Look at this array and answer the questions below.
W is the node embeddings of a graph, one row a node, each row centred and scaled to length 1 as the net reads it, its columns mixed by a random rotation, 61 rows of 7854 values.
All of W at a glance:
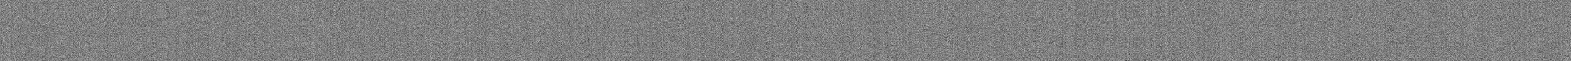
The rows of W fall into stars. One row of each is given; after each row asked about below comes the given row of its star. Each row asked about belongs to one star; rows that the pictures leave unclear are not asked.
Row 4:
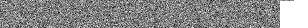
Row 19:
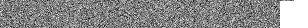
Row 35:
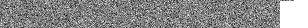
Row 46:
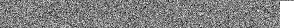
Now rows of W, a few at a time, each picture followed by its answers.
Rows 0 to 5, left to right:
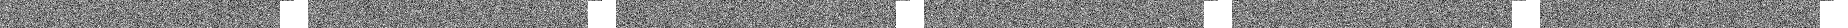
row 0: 35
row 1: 4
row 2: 19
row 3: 35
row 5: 35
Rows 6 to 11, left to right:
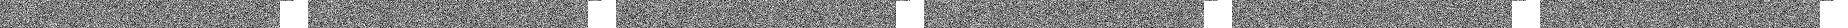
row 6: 46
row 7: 46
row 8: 19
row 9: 46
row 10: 4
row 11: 35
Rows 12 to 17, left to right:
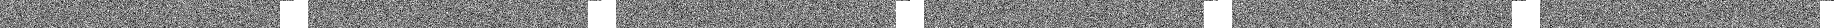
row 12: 4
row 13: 35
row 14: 4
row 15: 35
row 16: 4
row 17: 46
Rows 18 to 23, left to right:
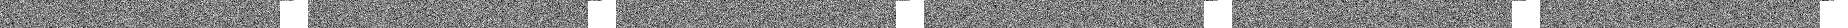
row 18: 19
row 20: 19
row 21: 35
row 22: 4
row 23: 35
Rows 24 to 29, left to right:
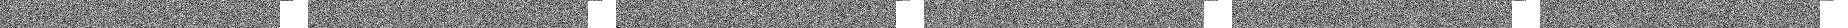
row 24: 46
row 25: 19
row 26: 19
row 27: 46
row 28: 4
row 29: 19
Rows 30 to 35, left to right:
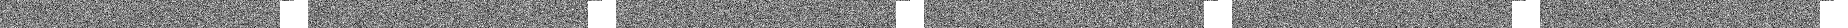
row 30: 35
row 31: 19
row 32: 4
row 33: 19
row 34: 46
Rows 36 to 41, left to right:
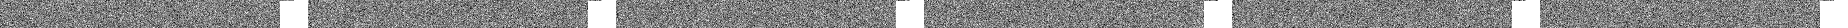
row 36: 19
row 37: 46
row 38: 35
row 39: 46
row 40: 35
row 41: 19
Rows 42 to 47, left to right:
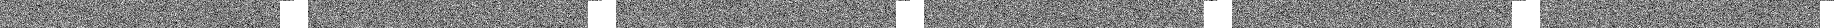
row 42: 4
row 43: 4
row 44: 4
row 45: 35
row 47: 4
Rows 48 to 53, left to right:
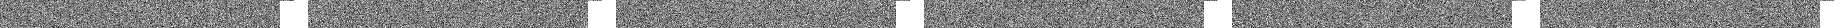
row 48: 19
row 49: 4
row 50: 19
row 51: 46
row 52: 19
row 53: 4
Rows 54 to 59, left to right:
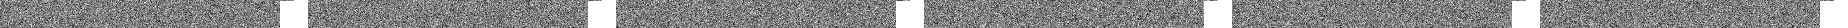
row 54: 46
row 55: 35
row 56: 35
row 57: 19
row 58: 46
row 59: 46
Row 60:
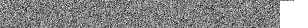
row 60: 4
